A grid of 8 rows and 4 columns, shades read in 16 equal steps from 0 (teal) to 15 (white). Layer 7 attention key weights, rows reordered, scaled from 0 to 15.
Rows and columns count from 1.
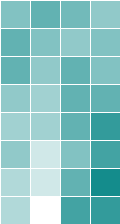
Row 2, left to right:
5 7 8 7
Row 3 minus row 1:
-2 3 -1 -1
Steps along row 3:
up down up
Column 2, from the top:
5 7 8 9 9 12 12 15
